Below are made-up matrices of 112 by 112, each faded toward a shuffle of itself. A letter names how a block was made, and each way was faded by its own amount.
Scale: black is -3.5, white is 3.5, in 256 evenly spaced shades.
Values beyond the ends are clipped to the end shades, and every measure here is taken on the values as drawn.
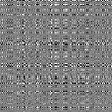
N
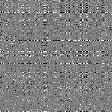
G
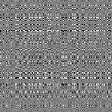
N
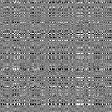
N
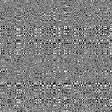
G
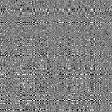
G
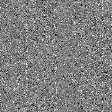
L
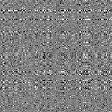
G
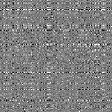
G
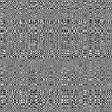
N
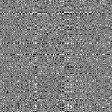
G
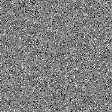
L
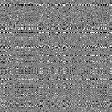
G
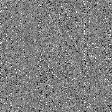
L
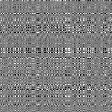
N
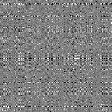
G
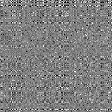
G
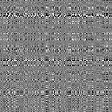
N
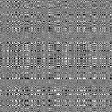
N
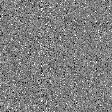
L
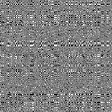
G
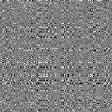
G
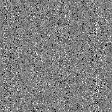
L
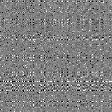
G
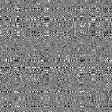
G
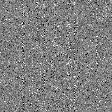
L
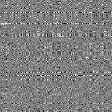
G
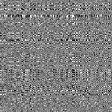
G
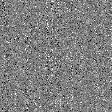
L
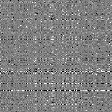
G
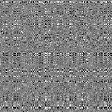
G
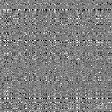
G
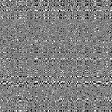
G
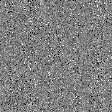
L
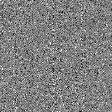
L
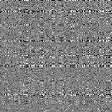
G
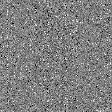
L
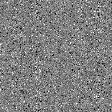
L
